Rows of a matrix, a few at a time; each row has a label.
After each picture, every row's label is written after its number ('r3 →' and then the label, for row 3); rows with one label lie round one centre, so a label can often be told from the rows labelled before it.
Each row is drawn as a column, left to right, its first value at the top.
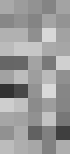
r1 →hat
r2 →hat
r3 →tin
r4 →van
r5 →tin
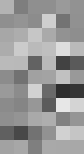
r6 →tin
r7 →tin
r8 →van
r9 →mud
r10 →hat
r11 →hat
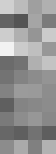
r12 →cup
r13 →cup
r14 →tin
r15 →tin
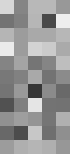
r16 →cup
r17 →tin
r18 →hat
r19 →cup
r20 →mud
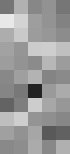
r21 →mud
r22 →mud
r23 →hat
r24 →tin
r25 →tin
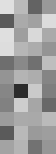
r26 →cup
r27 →hat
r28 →van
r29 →mud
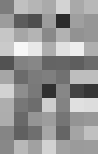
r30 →van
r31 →cup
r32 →cup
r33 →hat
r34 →cup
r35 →hat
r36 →hat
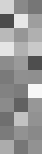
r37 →cup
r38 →mud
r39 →van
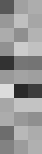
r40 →van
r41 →hat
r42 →hat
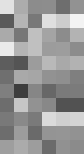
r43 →cup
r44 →hat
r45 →tin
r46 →mud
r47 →mud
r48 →mud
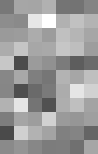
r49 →tin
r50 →hat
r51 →mud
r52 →mud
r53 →van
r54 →van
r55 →van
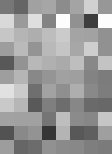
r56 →van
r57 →van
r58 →mud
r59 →tin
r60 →mud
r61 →tin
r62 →cup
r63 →mud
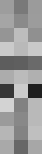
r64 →hat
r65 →van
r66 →hat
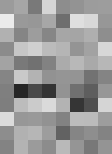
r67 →mud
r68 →hat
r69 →hat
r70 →hat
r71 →tin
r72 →mud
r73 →mud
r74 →tin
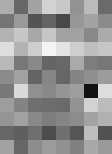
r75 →tin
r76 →van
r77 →cup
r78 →cup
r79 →cup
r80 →tin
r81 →hat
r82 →van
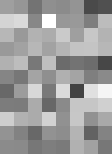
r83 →mud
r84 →mud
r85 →van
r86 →mud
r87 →van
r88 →hat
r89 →van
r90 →van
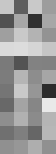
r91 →cup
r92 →van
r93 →cup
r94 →hat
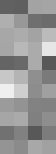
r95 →van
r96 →van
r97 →tin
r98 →cup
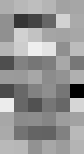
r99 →hat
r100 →cup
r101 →cup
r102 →cup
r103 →mud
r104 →hat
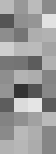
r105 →cup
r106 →hat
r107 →hat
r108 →mud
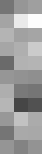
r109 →van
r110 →mud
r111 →mud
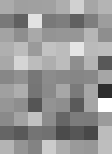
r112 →tin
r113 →tin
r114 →mud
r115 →tin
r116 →tin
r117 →cup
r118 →tin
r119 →hat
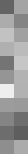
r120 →van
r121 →tin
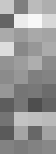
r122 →cup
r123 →mud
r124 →mud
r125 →mud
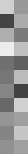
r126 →cup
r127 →hat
